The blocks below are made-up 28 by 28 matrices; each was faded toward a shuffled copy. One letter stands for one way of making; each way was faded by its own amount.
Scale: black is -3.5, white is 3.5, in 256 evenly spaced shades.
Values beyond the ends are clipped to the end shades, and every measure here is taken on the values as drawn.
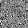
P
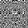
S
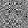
S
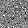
P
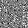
P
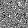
P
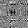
S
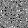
P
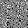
P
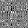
S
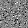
P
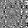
S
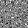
P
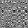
S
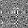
S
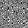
P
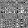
S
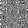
P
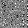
P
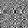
S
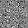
P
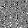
P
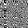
S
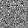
P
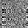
S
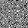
P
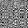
S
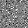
P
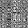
S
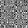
S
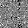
P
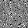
P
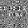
S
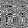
S
